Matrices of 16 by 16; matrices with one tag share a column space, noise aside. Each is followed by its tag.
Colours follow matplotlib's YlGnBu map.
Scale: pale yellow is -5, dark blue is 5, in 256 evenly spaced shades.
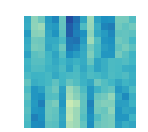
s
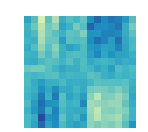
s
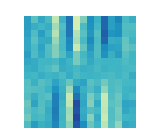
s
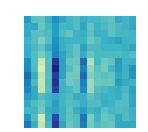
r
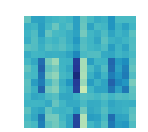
r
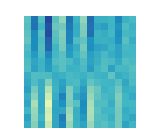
s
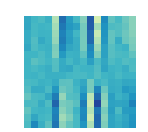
s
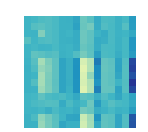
r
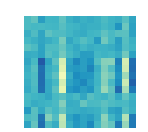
r
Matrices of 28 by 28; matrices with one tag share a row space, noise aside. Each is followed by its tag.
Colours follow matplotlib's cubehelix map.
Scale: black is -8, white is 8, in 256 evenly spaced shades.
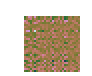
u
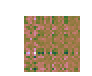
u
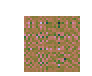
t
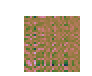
u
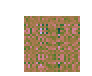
t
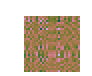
t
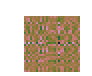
t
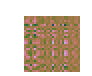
u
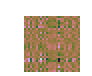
t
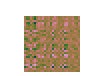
u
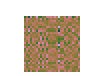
t
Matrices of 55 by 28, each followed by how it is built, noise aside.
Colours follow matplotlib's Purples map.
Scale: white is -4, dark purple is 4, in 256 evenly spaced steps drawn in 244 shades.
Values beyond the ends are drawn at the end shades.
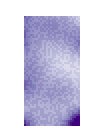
smooth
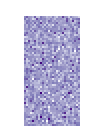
noise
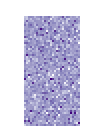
noise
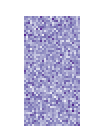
noise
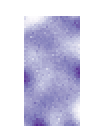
smooth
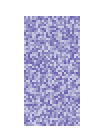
noise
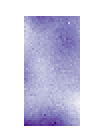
smooth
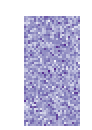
noise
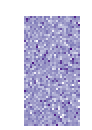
noise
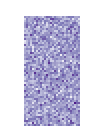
noise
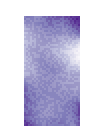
smooth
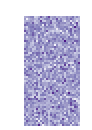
noise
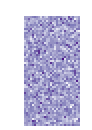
noise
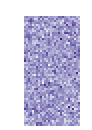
noise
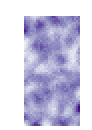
smooth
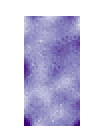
smooth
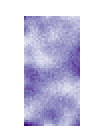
smooth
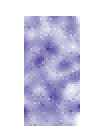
smooth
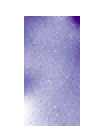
smooth
